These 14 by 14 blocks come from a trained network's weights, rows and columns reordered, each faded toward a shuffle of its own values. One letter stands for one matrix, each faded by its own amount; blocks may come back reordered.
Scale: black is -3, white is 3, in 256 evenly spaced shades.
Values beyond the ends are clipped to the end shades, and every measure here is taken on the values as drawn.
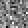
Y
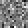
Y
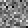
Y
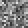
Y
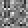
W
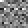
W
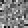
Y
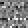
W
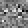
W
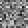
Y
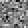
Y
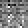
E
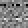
W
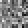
W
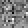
E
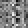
W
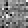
E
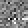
W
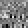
W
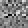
W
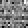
E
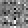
E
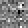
E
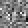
W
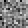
Y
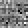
E
